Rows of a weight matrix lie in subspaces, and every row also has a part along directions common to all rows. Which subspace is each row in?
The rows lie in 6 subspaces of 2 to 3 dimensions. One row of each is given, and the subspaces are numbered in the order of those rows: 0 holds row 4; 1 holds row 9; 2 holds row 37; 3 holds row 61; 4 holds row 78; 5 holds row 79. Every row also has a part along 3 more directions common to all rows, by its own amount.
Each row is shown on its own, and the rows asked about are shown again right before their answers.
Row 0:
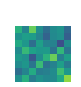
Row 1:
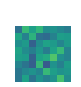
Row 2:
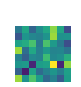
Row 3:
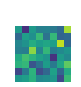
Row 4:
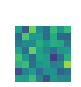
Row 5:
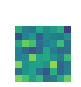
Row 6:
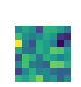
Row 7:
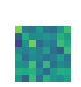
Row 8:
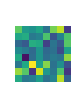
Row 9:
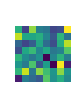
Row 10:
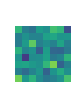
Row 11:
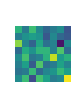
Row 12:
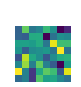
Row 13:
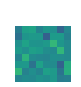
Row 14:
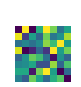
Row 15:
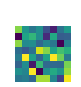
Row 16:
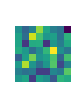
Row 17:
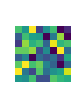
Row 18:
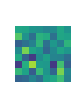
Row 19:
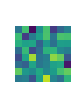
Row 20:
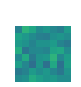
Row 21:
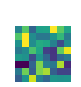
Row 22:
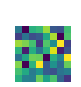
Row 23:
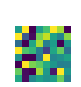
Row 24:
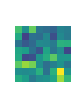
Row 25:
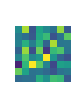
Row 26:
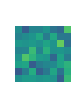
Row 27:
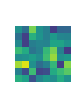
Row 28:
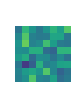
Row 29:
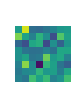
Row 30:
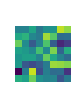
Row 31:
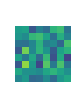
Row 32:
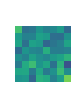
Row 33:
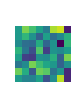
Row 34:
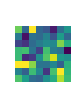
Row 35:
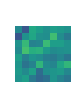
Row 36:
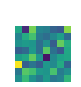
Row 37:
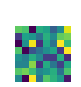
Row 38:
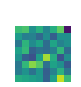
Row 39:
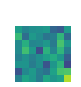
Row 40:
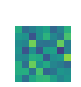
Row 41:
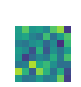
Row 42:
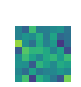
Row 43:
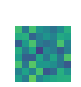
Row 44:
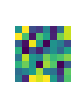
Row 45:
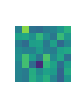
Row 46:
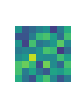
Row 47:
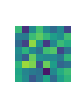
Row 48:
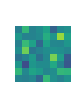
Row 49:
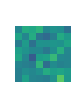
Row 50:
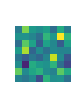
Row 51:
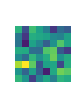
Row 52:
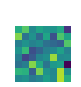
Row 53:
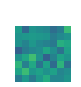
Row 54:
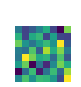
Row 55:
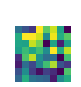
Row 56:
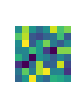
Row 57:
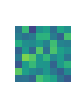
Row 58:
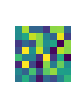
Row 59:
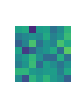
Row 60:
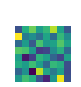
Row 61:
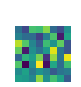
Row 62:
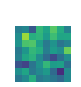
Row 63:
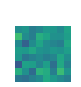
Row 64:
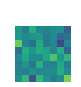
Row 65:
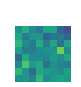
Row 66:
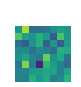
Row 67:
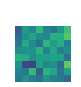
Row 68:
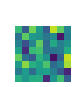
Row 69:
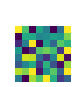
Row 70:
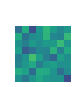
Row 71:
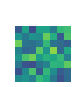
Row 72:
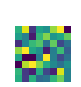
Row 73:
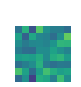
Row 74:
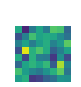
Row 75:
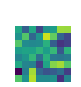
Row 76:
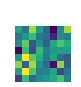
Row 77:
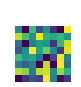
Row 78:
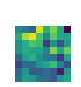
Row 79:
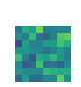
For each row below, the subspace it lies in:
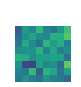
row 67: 5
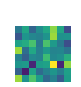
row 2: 1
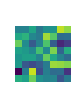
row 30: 5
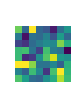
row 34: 4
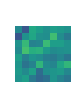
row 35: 3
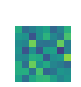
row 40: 3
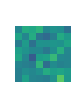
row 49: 5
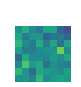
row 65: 5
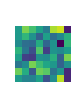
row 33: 0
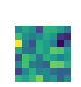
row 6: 5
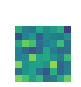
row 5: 1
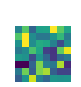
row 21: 4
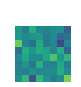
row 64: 2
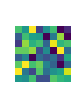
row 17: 5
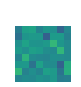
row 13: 5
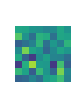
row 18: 1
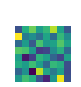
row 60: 2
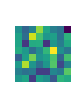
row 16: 4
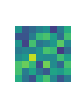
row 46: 4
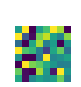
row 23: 1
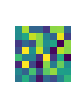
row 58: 3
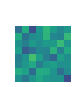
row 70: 2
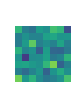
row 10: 1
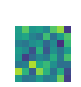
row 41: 0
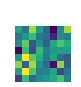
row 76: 1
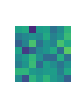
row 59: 2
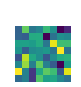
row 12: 5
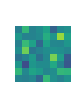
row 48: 0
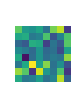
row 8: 0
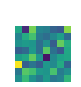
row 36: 1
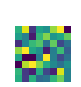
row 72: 1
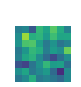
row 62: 4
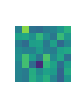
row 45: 3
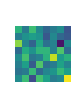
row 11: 2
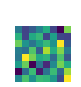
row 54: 0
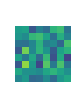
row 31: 3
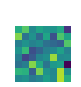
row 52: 0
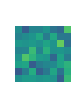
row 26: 0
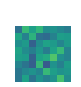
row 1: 5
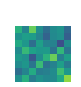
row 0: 2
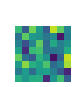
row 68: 0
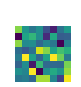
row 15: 2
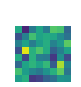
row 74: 3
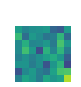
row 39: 0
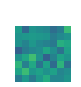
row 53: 1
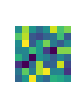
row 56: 4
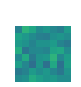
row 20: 3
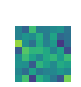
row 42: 2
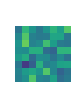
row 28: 4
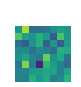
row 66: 3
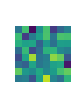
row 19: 0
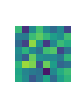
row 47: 4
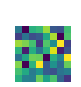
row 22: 3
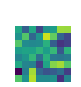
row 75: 5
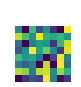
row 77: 1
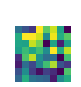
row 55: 4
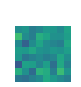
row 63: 1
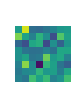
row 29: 3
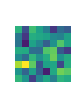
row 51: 4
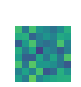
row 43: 3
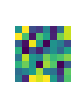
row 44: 3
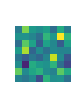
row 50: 0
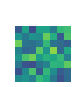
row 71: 5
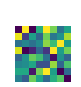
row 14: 2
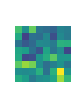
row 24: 4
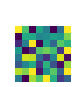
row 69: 2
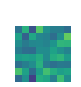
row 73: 5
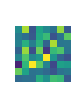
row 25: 1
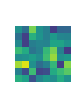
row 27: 4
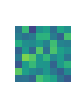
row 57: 1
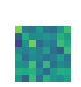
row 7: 2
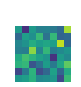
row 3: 0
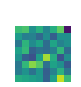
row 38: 1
